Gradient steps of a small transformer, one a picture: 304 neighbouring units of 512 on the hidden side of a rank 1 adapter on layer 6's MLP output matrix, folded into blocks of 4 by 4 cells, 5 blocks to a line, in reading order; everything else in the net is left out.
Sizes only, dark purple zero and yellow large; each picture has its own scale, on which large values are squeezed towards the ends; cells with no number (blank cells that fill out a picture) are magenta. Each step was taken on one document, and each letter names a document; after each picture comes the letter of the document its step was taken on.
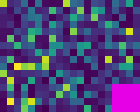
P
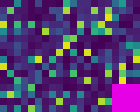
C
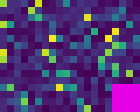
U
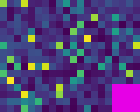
P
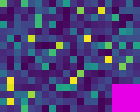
P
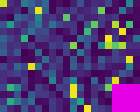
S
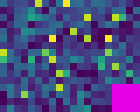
U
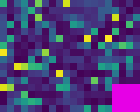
U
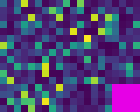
P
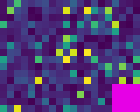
C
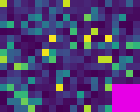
U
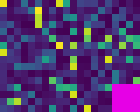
S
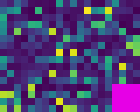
C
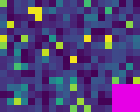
S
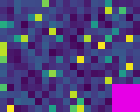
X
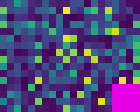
C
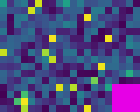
U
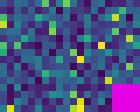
X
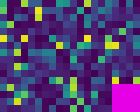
S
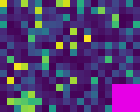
P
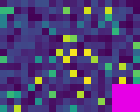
C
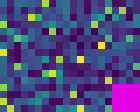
X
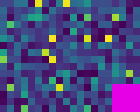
U
